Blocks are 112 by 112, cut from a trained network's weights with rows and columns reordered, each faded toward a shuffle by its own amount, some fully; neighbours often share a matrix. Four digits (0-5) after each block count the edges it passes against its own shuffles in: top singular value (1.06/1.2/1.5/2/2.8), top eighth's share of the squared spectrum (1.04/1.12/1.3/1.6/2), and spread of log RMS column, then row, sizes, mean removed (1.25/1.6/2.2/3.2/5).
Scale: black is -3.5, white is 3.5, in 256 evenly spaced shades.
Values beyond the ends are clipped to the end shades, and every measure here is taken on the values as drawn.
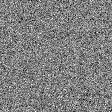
0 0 0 0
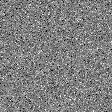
0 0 0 0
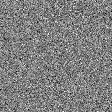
0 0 0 0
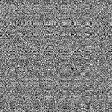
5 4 1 3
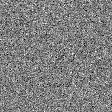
0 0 0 0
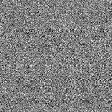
4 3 1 2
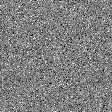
0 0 0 0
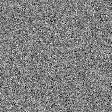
2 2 1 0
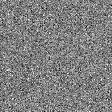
2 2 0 1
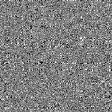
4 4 2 3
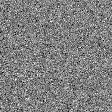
2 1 0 0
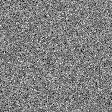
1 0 0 0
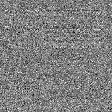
3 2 0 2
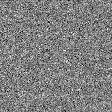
3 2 0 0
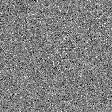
2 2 0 0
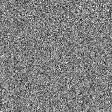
3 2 0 1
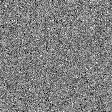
1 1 0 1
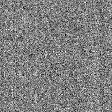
3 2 0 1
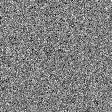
2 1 0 0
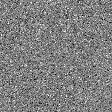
1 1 0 0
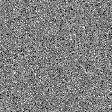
2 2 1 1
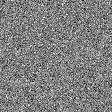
0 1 0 0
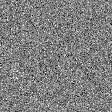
1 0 0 0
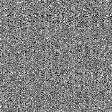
3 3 1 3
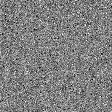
1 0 0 0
